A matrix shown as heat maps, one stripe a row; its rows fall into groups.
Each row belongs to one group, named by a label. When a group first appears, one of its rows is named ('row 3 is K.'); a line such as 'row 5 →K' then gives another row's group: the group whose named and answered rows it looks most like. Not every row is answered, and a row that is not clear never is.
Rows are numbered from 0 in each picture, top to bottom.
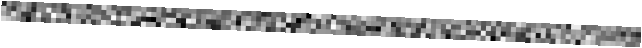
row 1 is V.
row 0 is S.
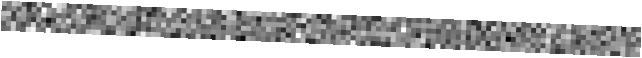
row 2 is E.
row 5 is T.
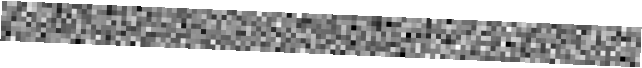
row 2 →E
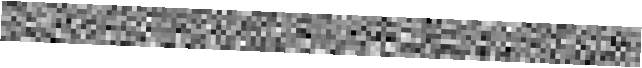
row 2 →T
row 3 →E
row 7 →S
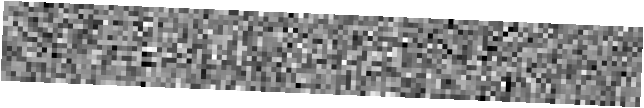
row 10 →S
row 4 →E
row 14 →V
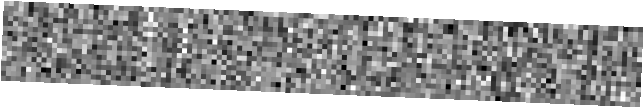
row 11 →V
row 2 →T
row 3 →S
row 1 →T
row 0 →E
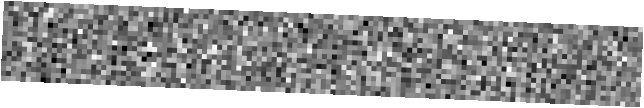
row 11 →S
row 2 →V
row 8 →S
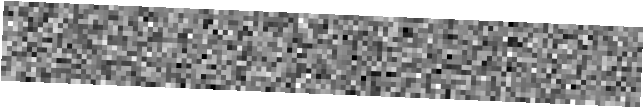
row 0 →T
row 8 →E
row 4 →E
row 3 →T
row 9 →T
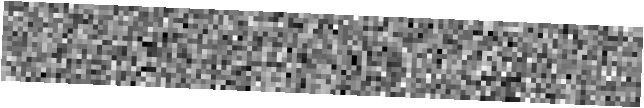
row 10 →S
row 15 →E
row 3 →E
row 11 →E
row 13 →E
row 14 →V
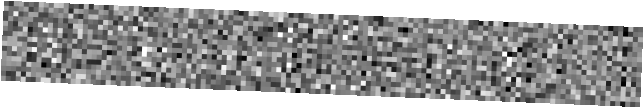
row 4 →E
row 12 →V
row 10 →V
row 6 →T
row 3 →S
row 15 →V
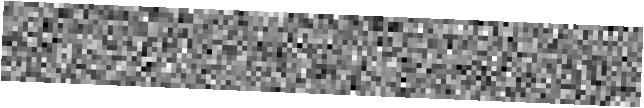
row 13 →E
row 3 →T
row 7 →S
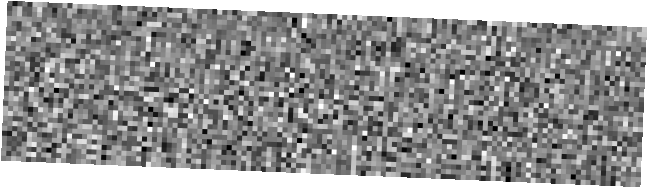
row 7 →E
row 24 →T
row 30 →S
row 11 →T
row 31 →T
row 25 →V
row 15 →V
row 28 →S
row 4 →V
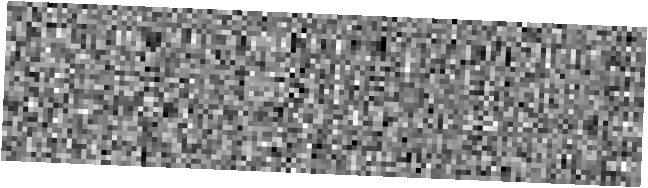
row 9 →E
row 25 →E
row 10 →E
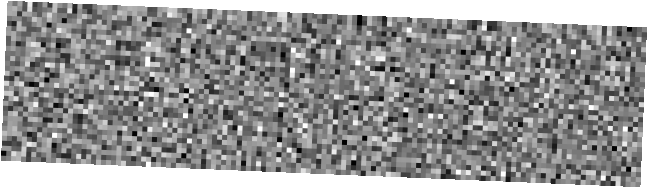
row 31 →T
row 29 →E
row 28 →S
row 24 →T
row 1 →E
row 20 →S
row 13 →T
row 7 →S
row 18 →E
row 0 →E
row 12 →V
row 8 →S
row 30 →T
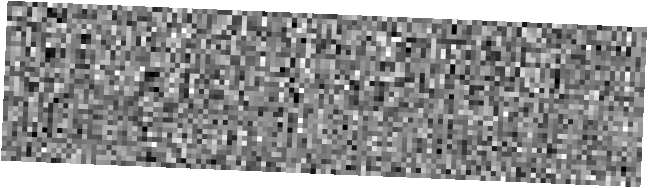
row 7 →E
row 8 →V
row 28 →E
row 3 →S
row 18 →T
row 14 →E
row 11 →T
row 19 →S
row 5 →V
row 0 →V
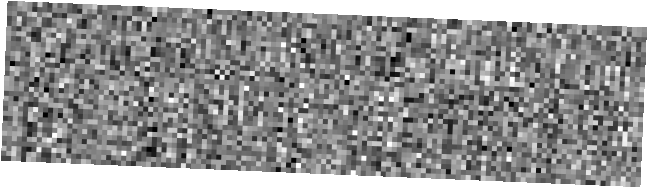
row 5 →V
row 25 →T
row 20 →T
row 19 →E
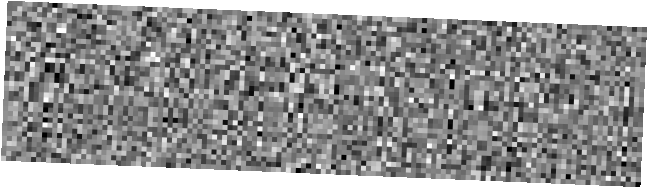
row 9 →T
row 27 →E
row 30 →S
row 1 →T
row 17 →E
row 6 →E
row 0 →T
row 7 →E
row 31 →V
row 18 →V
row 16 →E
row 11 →V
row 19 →V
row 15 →S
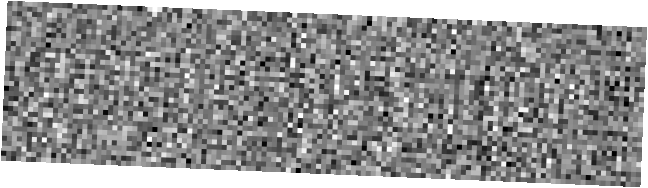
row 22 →V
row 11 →T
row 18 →V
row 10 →V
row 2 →V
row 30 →S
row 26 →T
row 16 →E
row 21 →S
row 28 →T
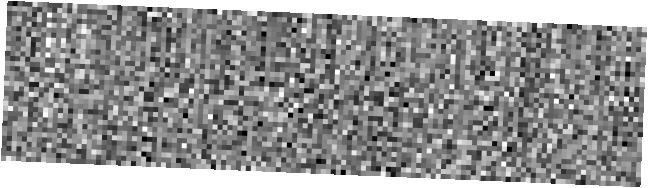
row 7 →V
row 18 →S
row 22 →V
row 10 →V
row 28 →T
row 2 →V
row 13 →V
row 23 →E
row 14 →S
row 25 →T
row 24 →T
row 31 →E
